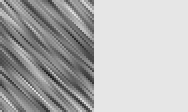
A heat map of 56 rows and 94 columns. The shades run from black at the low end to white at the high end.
It is made of 1 by 2 panels. Panel 1,1: middling, slanting down to the right, strong in contrast. Panel 1,2: very high, flat.
